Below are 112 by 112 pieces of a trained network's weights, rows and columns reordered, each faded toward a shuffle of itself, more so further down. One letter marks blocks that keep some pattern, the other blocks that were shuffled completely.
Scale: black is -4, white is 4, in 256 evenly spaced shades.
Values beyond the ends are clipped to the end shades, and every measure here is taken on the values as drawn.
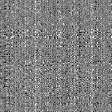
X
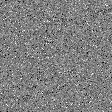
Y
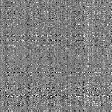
X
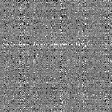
X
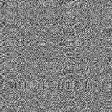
X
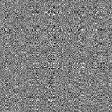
X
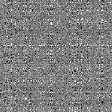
X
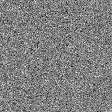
Y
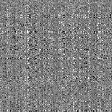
X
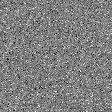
Y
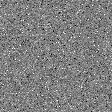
Y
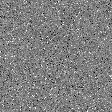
Y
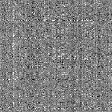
X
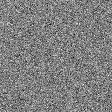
Y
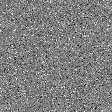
Y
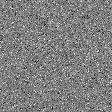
Y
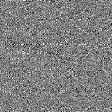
X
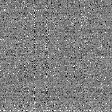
X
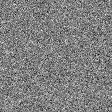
Y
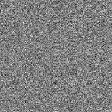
X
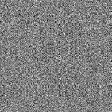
X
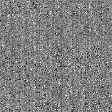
X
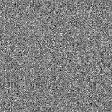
X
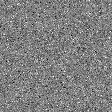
Y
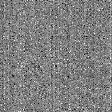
X
